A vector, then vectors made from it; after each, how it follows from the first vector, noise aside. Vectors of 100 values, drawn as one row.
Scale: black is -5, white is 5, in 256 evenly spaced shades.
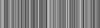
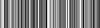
scaled up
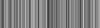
negated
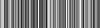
scaled up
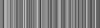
wrapped around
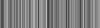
negated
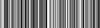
scaled up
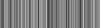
negated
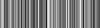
scaled up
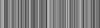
copied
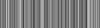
wrapped around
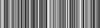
scaled up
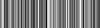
scaled up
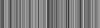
negated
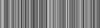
copied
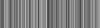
negated
